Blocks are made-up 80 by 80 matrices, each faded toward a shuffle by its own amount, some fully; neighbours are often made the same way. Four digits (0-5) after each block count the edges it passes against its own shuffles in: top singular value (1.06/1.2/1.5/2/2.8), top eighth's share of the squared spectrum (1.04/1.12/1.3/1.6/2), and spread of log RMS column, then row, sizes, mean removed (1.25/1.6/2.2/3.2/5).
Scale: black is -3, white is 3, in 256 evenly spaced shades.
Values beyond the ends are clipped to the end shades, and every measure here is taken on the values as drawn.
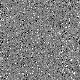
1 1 2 0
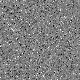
0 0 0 0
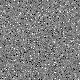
0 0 0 0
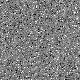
0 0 0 0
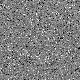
0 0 0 0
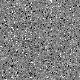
1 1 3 0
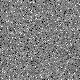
0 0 0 0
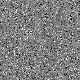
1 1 2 0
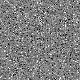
0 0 1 0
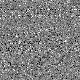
3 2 0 2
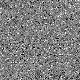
2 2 0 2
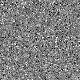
2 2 0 1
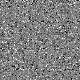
2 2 0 2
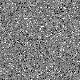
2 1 0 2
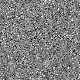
1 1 0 1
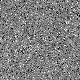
0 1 0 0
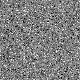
2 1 0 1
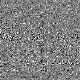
3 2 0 3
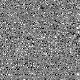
3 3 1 3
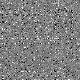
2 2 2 2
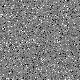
0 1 0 0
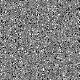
1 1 2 1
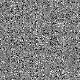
1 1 2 2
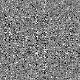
1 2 3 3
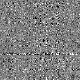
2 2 3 3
